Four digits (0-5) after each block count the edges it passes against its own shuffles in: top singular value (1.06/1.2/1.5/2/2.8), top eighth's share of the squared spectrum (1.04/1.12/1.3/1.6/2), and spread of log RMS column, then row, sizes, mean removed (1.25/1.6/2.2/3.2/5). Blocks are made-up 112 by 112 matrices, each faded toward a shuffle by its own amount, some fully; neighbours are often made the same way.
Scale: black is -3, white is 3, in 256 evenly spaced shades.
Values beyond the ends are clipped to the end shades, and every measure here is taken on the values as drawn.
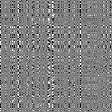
5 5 4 4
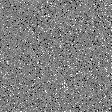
2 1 0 0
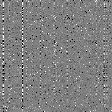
5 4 3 1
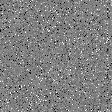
2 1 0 0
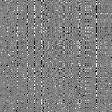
5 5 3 3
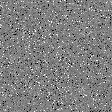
0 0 0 0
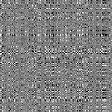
5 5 4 4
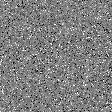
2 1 0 0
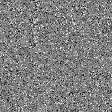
3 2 1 1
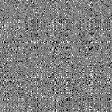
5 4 3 3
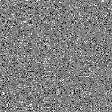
4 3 2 2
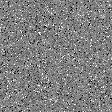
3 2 1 0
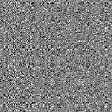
5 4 3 3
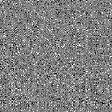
4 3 2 2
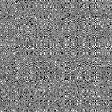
5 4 3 3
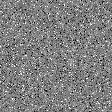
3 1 0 0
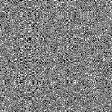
4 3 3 2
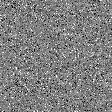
2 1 0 0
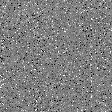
1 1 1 0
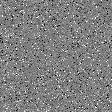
0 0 0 0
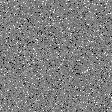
0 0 0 0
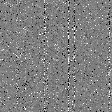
3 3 3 0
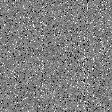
1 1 2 0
